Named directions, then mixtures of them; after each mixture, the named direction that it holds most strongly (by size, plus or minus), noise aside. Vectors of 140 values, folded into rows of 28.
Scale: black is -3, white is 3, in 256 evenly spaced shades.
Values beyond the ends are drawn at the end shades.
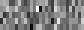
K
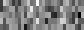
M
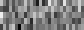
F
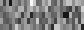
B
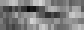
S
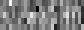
B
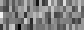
F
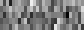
B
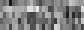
B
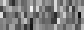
K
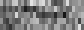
S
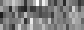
F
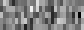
M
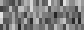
F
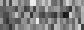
B
